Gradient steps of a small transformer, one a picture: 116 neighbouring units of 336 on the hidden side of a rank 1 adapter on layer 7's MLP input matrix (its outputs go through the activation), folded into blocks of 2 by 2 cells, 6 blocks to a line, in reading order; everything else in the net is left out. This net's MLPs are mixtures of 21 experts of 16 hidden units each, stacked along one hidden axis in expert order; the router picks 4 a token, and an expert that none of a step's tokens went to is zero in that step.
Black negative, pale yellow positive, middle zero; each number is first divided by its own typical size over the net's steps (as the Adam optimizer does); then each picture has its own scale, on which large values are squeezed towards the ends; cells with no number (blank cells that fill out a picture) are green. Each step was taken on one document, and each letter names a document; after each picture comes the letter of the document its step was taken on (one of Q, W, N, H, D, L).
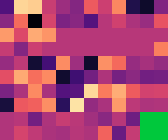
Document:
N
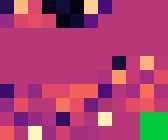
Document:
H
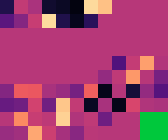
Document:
H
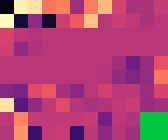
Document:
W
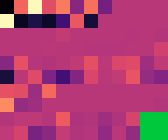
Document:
W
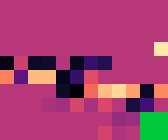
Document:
N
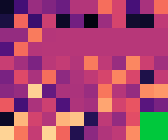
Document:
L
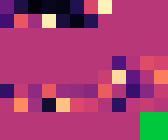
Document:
H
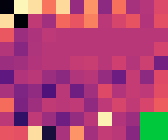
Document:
W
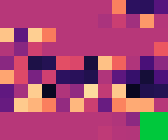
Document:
N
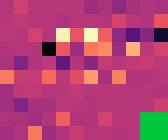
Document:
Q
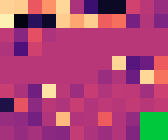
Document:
W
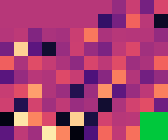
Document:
L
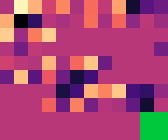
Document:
N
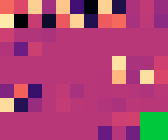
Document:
W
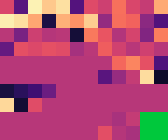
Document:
W
